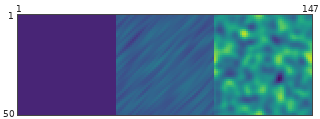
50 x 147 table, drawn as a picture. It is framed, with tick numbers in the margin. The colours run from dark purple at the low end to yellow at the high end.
It is made of 1 by 3 panels. Panel 1,1: very low, flat. Panel 1,2: low, slanting up to the right, faint in contrast. Panel 1,3: middling, blotchy, strong in contrast.
